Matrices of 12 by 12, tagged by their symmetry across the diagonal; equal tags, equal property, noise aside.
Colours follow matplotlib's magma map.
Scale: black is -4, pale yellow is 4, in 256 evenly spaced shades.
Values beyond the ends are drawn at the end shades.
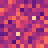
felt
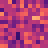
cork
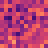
felt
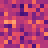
cork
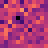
felt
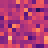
cork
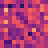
cork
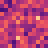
felt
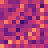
felt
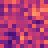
cork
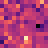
cork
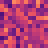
cork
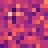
cork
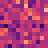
cork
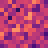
felt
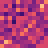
felt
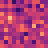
cork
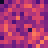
felt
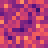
felt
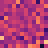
cork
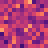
felt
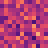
cork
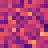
felt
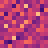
felt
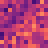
felt
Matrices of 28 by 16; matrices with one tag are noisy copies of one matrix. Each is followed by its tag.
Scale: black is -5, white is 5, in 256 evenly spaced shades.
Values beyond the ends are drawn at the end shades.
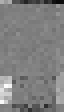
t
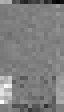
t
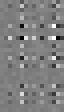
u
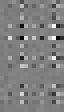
u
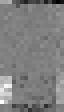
t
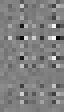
u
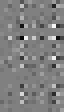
u
